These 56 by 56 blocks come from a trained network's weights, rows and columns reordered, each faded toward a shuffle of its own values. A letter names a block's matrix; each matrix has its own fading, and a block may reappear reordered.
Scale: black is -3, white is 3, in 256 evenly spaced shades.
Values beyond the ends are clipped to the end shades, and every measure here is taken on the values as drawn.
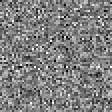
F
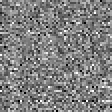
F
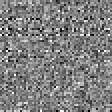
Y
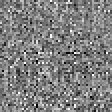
F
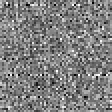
F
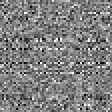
Y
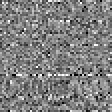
Y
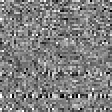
Y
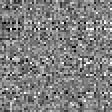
Y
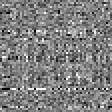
Y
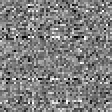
Y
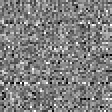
Y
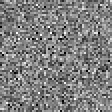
F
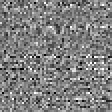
Y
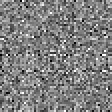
F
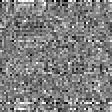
Y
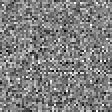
F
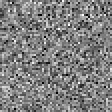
F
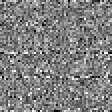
F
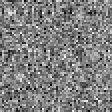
F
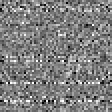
Y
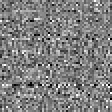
Y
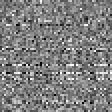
Y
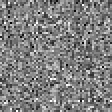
F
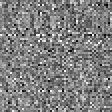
F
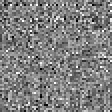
F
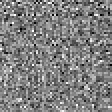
F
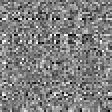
Y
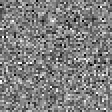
F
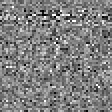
Y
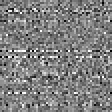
Y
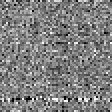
Y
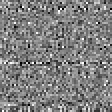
Y
